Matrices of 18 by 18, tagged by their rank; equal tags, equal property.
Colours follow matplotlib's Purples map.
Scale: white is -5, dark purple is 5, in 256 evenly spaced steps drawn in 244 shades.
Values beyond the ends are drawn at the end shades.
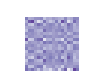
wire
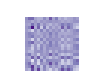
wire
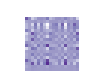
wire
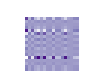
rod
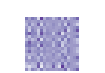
wire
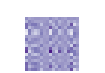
wire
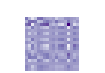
wire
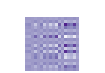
rod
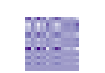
rod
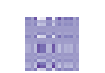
rod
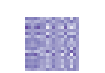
wire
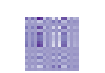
rod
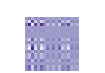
rod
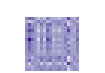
wire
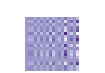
rod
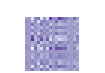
wire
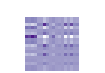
rod
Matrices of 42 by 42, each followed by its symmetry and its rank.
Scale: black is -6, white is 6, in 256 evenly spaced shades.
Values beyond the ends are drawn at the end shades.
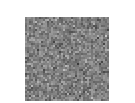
neither, full rank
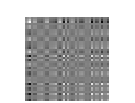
symmetric, rank one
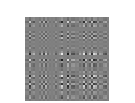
symmetric, rank one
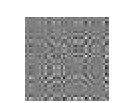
antisymmetric, rank two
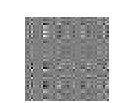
neither, rank two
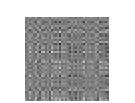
antisymmetric, rank two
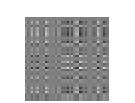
neither, rank one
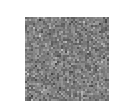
neither, full rank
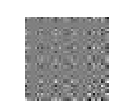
antisymmetric, rank two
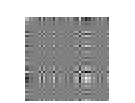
symmetric, rank one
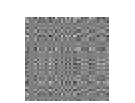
neither, rank two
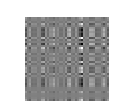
neither, rank one
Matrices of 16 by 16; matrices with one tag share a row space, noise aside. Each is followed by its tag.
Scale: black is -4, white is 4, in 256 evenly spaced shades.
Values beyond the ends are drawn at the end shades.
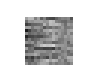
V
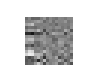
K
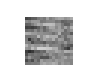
V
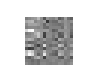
K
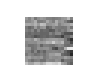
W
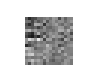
K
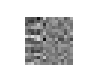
K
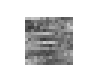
V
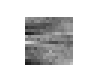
V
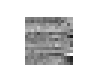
W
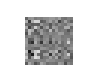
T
